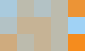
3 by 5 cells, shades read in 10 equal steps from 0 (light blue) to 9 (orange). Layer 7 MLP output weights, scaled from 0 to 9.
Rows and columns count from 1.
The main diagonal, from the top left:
1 4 4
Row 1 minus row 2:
-1 -1 -2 0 8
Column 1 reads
1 2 5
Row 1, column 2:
3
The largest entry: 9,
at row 3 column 5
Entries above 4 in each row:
1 0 2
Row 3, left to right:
5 3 4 3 9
